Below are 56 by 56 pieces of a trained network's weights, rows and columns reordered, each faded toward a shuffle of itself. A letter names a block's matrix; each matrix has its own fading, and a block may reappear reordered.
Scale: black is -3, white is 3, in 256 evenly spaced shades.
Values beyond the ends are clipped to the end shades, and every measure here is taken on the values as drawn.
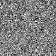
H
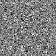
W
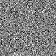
H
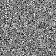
H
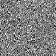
H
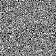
W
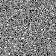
W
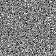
H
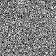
H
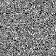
W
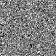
H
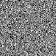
H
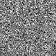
H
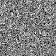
W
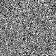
W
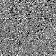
W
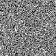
W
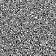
W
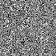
H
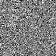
H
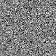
H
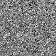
W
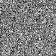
H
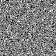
W
